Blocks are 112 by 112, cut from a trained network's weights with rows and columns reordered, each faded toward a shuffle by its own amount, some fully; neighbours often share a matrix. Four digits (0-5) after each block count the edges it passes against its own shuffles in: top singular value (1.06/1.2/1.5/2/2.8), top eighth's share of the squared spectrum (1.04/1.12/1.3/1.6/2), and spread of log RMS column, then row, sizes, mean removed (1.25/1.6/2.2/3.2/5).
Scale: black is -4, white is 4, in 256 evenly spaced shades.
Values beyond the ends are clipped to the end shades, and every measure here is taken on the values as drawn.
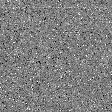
0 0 0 0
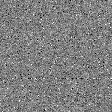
2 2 0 1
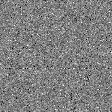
2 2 0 1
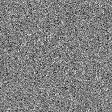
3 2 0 0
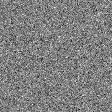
1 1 0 0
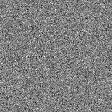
3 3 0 1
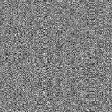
4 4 2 2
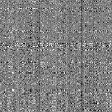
3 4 2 4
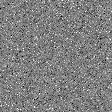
0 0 0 0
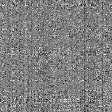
3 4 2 3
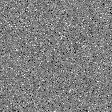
0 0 0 0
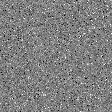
0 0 0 0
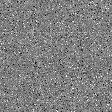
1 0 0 0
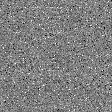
1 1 0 0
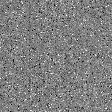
1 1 0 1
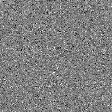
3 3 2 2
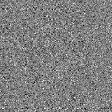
3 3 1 2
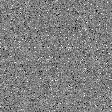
1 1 1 0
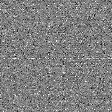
2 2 2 1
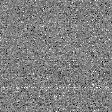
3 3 2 1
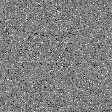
1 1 1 0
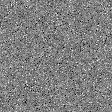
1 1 0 0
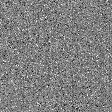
0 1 0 0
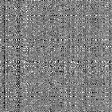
4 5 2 4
